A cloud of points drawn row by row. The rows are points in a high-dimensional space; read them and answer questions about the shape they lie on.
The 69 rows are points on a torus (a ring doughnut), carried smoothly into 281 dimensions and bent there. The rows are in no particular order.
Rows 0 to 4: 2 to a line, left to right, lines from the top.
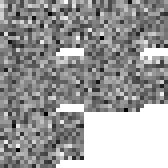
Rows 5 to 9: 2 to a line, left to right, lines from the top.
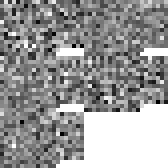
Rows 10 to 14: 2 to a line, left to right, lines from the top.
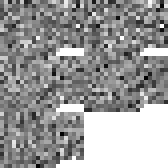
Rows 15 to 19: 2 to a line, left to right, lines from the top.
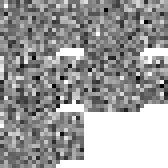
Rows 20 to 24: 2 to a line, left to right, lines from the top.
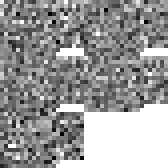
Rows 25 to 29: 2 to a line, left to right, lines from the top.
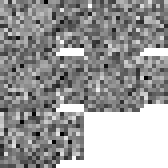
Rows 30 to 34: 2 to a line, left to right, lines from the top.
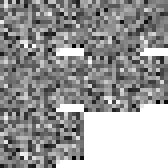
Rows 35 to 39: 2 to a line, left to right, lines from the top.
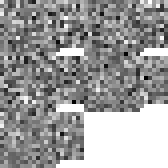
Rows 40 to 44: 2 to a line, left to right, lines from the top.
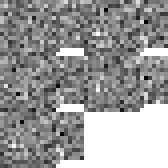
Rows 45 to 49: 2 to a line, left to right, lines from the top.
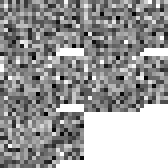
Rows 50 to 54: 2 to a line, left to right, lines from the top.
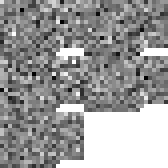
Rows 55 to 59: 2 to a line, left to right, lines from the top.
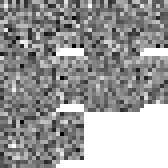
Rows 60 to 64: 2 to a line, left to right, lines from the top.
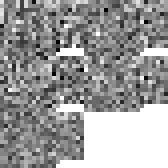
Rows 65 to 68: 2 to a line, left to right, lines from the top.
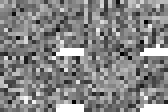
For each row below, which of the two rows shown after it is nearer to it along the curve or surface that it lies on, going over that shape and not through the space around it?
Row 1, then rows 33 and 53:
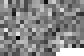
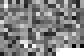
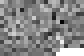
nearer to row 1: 33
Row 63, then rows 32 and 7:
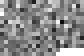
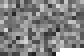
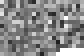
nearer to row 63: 7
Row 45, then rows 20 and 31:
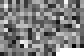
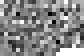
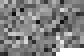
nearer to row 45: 31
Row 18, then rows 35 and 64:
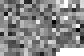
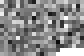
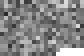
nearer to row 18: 64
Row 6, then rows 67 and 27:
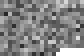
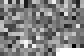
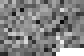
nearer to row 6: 67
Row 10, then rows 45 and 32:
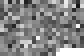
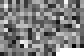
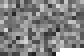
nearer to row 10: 32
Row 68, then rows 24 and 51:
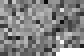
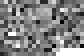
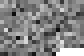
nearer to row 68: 51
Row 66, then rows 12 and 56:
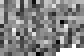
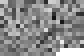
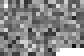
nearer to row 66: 12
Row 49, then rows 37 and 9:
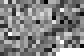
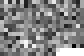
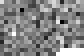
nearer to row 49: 9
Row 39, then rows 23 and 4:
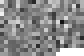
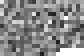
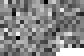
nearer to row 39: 23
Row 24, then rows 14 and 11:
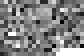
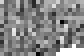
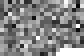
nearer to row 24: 14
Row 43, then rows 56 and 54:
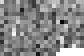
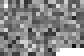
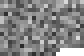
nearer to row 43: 54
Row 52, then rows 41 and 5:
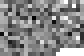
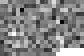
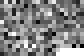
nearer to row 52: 5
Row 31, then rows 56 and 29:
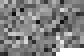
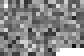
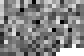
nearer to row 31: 56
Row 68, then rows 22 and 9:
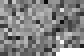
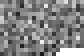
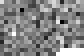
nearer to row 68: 9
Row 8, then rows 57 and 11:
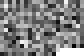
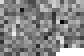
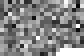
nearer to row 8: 11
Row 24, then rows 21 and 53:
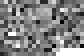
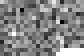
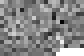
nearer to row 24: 21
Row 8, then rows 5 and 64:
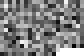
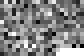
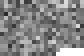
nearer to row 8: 5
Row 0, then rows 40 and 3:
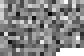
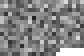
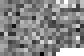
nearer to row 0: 40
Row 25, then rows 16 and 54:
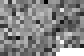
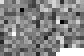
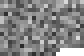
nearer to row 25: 16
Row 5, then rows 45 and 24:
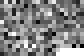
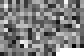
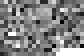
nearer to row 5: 45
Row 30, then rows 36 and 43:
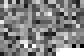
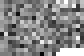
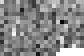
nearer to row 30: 36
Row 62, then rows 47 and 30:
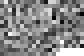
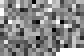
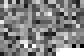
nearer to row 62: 47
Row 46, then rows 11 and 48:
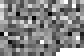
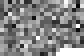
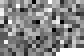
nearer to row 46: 11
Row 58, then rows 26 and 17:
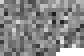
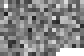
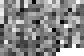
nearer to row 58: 17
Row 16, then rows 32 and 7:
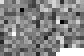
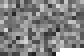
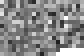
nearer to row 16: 7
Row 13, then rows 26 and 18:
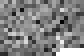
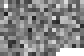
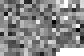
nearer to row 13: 26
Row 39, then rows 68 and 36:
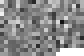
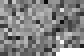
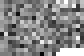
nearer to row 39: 68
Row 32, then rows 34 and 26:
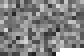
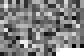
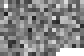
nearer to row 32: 26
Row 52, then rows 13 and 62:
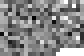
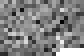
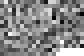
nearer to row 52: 13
